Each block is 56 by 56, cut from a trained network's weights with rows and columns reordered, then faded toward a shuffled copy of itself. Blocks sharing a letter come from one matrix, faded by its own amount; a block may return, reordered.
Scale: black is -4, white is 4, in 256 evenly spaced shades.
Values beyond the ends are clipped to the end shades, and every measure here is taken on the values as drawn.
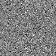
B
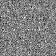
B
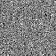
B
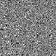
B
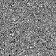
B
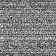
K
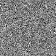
B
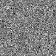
B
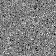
B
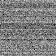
K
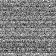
K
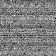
K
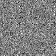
B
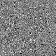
B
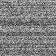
K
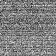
K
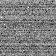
K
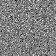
B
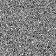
B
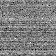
K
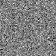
B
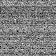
K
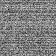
K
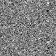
B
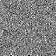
B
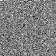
B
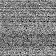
K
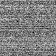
K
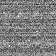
K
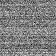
K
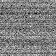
K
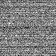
K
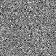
B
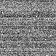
K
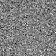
B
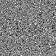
B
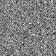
B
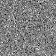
B
